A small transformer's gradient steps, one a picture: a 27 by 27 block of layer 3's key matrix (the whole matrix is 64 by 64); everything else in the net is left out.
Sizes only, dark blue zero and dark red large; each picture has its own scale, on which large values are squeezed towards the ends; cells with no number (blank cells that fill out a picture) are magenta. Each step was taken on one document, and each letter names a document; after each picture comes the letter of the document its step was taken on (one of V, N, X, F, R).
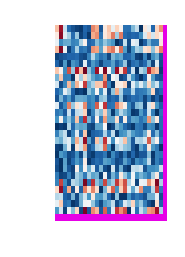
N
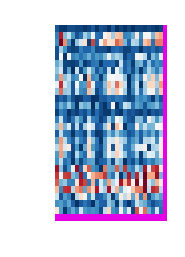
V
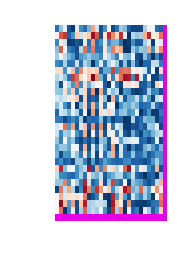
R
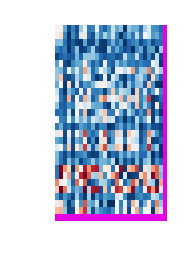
N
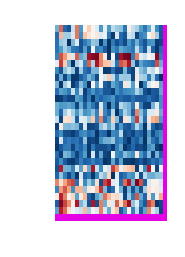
R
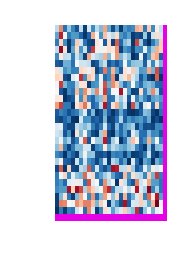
N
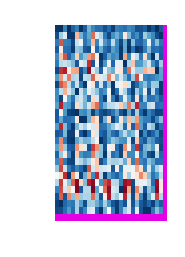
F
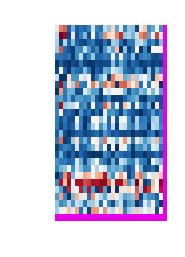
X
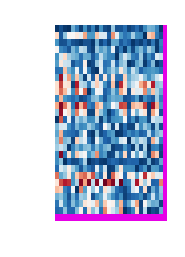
X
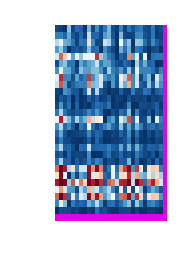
F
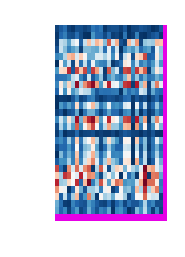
F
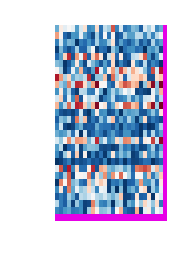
X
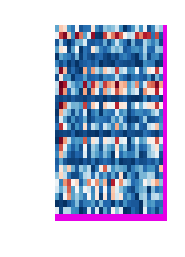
X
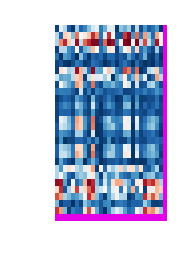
V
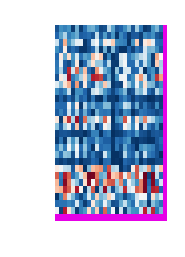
V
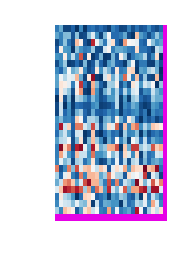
V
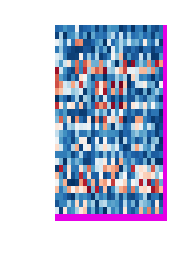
N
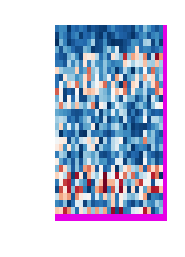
N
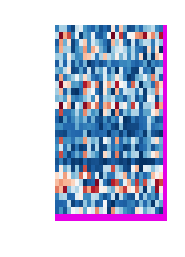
X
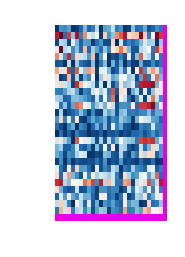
X
